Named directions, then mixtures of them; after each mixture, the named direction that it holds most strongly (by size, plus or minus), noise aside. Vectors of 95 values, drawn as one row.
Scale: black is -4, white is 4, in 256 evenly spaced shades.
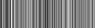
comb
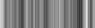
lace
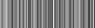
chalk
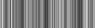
lace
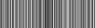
comb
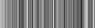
lace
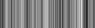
lace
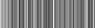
chalk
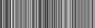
comb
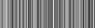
chalk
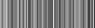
chalk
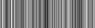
comb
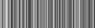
chalk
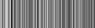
comb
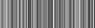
chalk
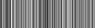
comb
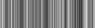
lace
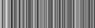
chalk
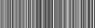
chalk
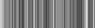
lace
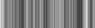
lace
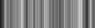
lace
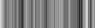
lace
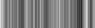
lace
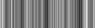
lace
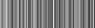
chalk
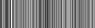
comb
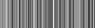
chalk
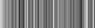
lace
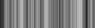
lace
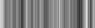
lace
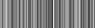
chalk
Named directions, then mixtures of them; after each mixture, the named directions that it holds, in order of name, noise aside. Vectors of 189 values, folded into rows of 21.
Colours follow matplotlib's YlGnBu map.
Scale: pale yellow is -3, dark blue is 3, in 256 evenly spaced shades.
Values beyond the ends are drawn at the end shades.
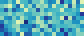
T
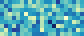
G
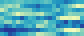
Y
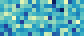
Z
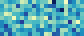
Z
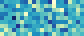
G, Z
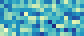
G, Y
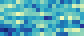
T, Y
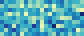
G, T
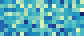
G, T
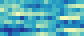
Y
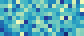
T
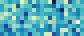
Z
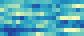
Y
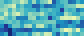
Y, Z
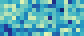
Y, Z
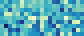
G, Z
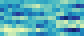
Y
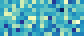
G, Z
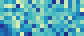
T, Z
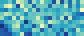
T, Z
